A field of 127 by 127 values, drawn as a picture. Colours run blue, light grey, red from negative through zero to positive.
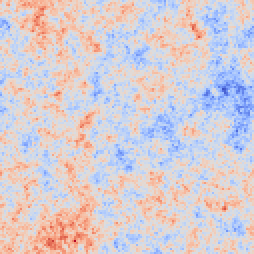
No row or column stands out. The texture is blotchy. The halves do not mirror each other. The ninth with the highest average is the bottom left.
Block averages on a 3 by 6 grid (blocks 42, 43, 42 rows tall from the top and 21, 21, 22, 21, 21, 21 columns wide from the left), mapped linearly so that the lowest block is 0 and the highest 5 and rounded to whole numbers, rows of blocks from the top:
3 4 3 2 3 1
3 3 2 2 1 0
4 5 3 3 3 3
